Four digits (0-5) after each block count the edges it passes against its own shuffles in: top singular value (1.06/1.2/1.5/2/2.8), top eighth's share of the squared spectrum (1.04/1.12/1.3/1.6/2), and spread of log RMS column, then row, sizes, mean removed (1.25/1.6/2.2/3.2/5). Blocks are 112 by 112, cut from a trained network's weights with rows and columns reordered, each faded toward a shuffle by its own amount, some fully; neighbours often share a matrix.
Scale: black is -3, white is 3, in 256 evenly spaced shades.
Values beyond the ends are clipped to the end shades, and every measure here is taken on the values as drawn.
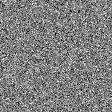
0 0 0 0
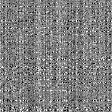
4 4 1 4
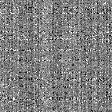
4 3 0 3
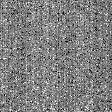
3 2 0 2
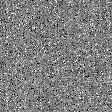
1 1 0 0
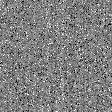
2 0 0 0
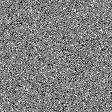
0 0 0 0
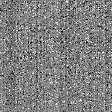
3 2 0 2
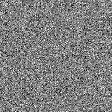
3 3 1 2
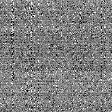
3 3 3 1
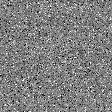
1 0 0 0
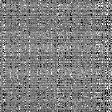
4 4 4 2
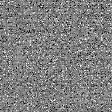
2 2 2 0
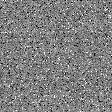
0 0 0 0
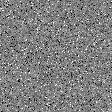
0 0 0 0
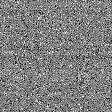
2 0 1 0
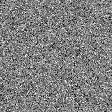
2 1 0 0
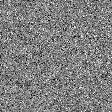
1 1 0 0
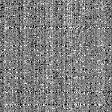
4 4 1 4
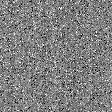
1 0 0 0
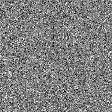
2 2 2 1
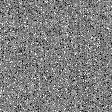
1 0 0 0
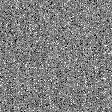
1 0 0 0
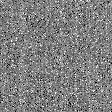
2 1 0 0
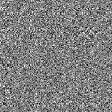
4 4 2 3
